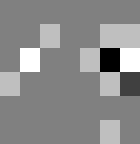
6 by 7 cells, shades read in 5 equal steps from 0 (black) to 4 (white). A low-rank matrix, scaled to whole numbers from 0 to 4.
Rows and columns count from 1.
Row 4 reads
3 2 2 2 2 3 1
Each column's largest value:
3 4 3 2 3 3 4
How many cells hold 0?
1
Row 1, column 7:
2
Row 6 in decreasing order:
3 2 2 2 2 2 2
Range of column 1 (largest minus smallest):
1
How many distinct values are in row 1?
1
